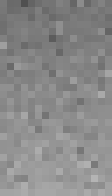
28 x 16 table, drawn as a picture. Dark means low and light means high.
There is an overall slope up to the bottom. The values follow a bell shape. No regular stripes run through it. The grain is fine, like static.
